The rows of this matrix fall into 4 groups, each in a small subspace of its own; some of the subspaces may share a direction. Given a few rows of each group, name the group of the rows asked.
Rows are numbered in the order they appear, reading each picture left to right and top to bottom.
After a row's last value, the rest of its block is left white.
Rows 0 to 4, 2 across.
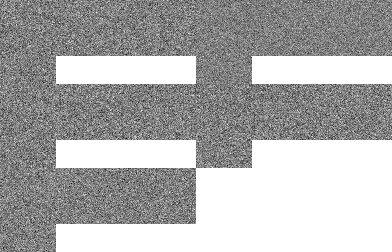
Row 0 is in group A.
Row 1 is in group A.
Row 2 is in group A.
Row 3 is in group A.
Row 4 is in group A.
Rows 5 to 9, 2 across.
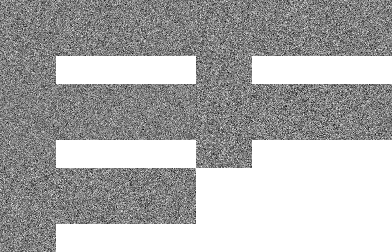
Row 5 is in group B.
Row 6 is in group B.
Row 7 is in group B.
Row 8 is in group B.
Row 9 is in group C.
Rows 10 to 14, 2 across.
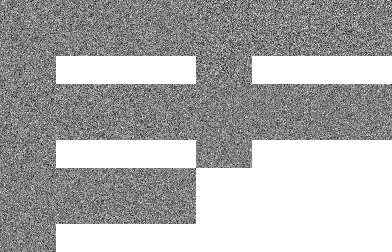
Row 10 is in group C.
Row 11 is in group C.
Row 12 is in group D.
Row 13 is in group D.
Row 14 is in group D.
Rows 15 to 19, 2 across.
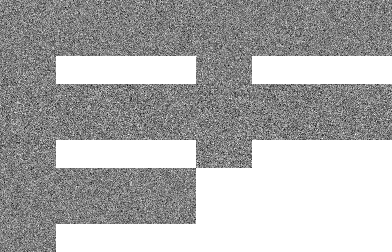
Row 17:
B
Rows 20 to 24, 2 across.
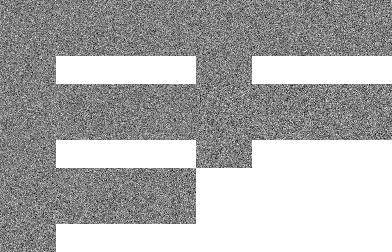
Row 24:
B
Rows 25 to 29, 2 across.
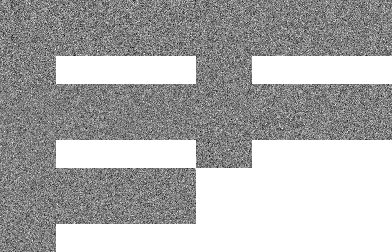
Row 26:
D
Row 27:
D
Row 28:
D
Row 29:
D
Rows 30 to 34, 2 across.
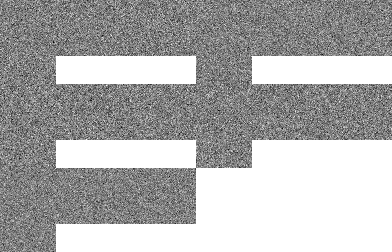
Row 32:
C
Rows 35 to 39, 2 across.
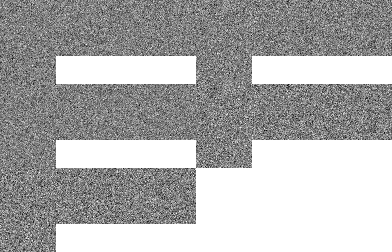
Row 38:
C
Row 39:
C
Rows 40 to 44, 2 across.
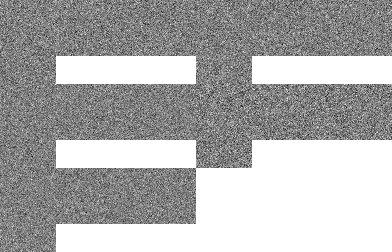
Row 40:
A
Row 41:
D
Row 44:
D
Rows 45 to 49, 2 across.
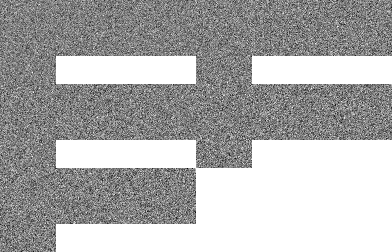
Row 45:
D
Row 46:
A
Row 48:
B
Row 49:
D
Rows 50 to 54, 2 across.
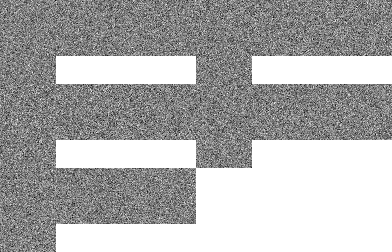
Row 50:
D
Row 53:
B
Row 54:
A
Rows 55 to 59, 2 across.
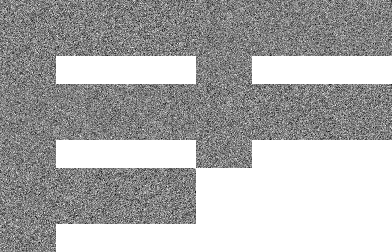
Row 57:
B
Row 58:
C
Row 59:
B
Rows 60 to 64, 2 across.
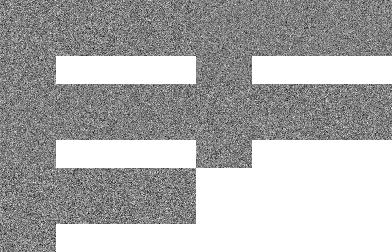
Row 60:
D
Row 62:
D
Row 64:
A
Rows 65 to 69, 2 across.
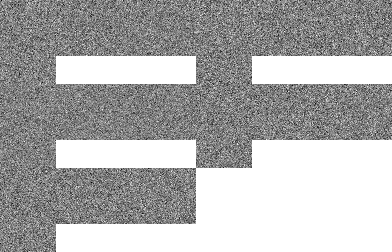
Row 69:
B
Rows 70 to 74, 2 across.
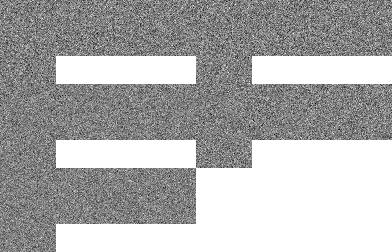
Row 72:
C
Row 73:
B
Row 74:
B
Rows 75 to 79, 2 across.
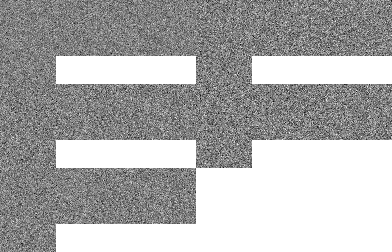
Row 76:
B
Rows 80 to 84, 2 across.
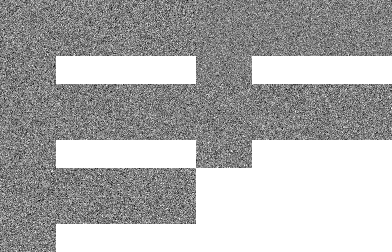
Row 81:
B
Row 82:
C
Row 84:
A
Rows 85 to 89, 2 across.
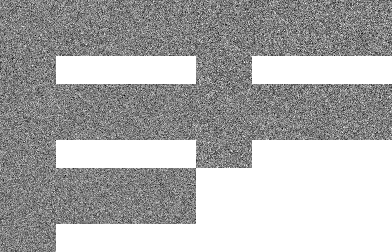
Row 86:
A
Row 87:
A
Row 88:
D
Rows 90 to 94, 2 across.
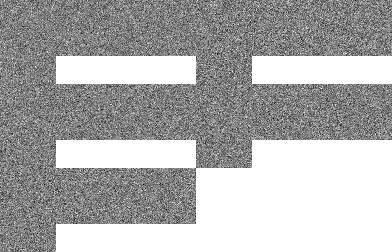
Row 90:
D
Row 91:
C
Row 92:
A
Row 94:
A
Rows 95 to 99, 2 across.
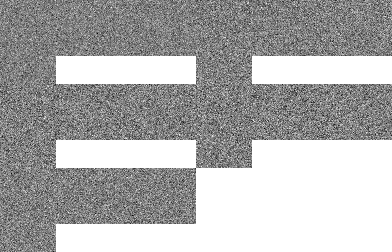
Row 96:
A
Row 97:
A
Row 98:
B
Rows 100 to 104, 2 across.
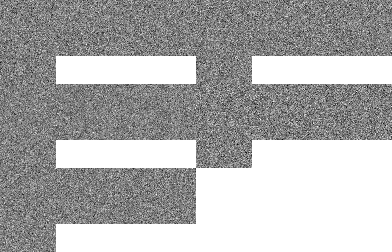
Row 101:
B
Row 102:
B
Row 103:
D
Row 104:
D
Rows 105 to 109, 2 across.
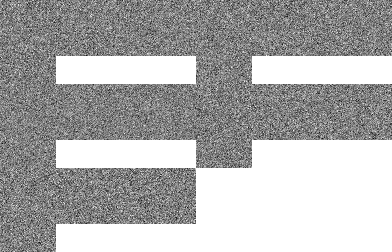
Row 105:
C
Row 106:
D
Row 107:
B
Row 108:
A
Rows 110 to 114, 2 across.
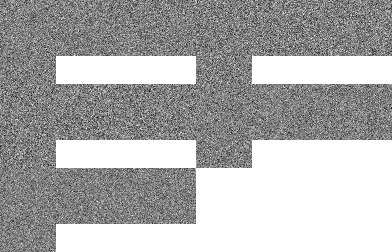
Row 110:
D
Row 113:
B
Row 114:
B
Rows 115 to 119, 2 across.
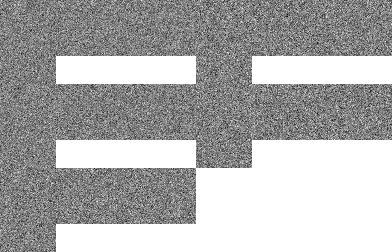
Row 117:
C
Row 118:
A
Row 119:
C
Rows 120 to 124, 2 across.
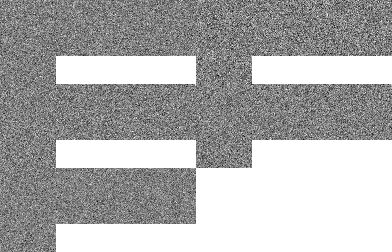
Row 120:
A
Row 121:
B
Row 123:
D
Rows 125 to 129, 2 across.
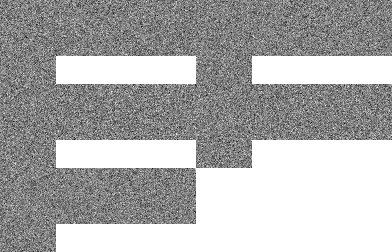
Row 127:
D
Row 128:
A
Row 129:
D
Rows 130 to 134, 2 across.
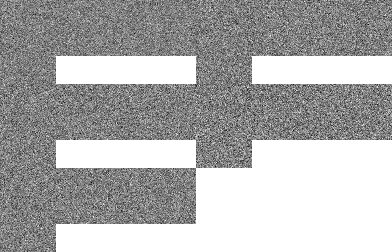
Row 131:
A
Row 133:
A
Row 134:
D
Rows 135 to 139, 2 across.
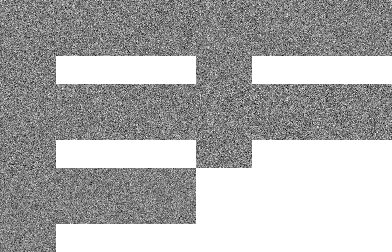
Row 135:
A
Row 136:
C
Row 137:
A
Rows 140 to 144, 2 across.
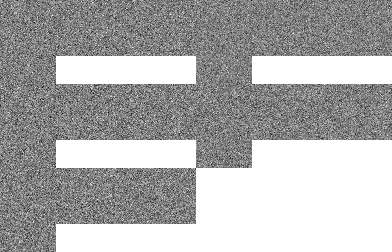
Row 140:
C
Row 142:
C
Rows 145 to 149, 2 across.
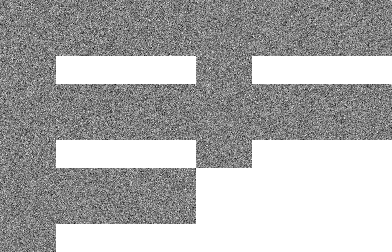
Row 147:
C
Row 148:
B
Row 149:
B
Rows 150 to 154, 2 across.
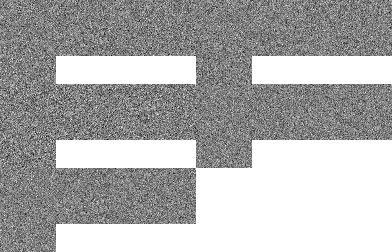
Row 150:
D
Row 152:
B
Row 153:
B
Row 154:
D
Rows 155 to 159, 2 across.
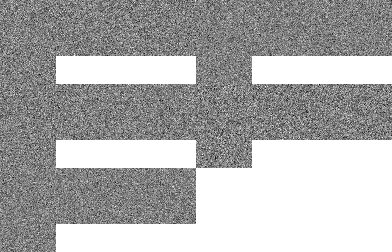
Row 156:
C
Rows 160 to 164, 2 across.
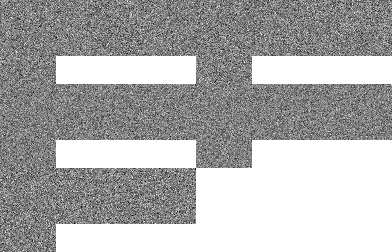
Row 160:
B
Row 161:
A
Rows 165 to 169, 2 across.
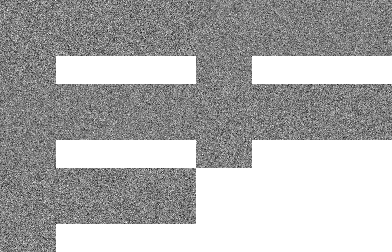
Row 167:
D
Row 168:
C
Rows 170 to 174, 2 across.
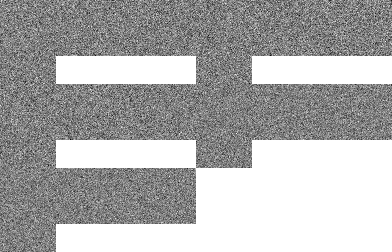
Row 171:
C
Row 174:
B
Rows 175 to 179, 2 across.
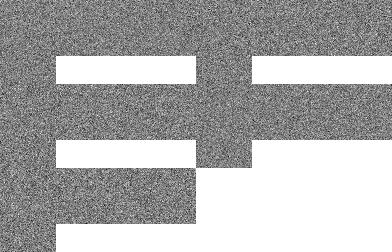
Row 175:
A
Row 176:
A
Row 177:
C
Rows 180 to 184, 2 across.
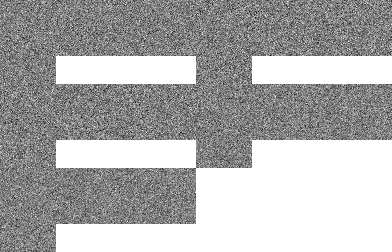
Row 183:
A
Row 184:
B
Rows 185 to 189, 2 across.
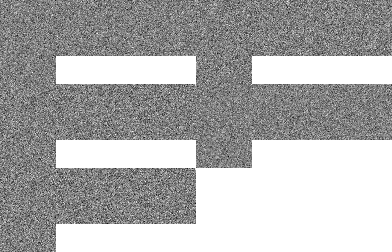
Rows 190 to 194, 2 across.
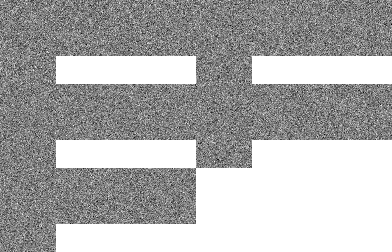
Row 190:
D
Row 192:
D
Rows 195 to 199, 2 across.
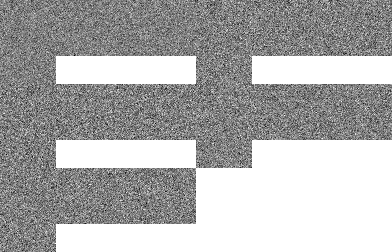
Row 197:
C
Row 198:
A
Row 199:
B
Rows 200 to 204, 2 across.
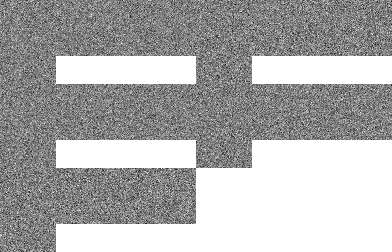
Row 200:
C
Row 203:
C
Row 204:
A
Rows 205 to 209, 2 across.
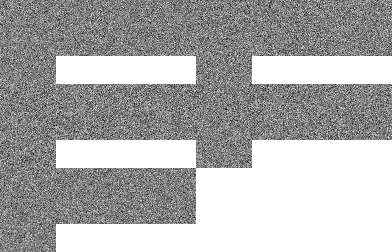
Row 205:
D
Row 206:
A
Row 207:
B
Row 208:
A
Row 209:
D
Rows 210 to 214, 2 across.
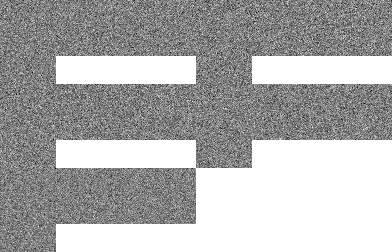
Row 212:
A
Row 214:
D
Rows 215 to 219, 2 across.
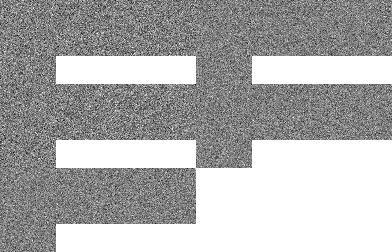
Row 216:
A
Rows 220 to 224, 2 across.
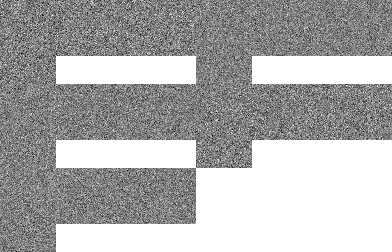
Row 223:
B
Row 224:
A
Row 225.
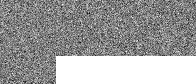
